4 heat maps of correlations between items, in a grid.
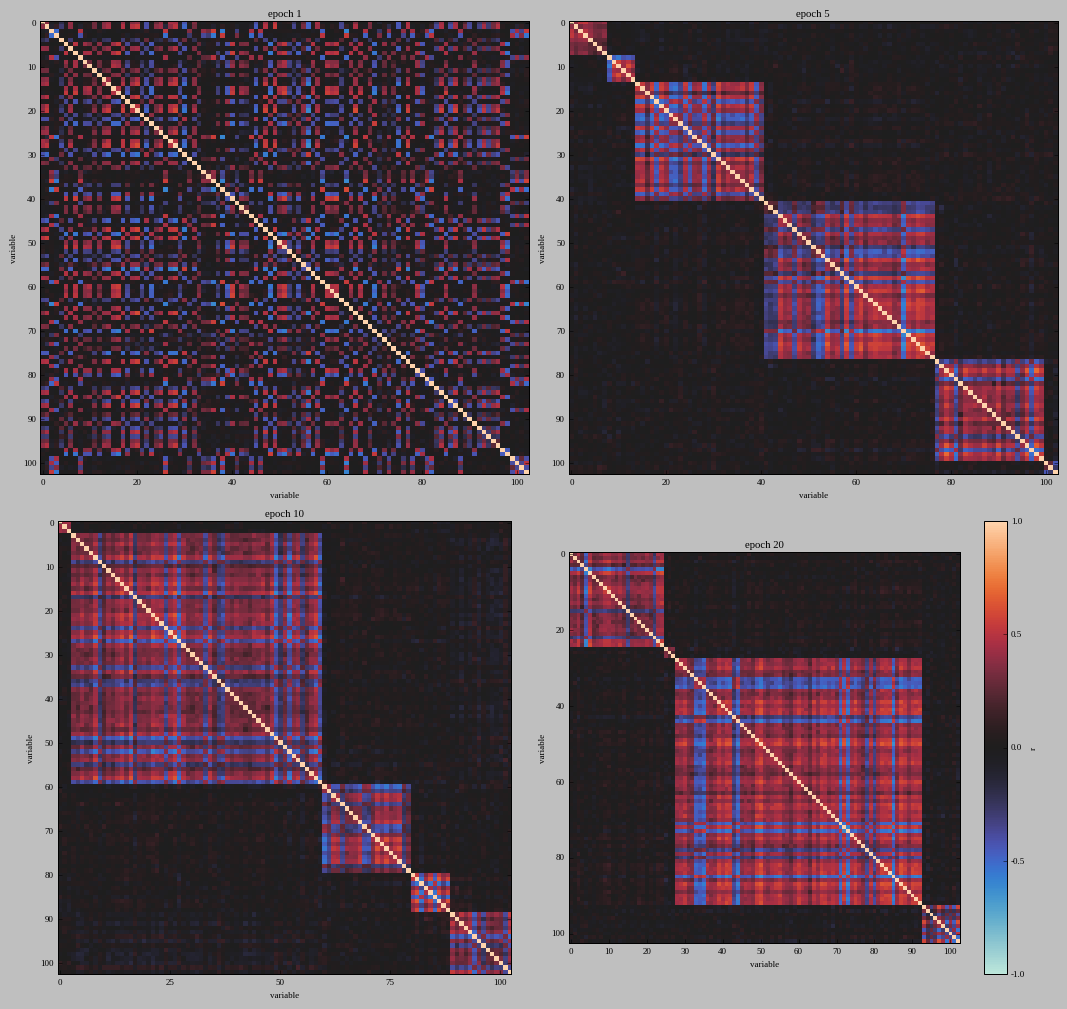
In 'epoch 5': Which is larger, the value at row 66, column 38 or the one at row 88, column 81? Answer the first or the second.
the first
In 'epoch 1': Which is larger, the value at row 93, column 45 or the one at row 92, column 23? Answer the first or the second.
the second
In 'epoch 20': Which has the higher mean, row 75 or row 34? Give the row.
75
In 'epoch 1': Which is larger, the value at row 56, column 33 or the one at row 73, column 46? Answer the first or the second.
the second
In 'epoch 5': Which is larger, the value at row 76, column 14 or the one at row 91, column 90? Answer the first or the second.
the second
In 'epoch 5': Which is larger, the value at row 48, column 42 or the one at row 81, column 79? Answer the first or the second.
the first
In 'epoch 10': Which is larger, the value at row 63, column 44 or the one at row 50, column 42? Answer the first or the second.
the first
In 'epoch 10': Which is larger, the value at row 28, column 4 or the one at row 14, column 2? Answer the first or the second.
the first
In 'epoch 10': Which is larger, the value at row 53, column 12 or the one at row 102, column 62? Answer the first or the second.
the first
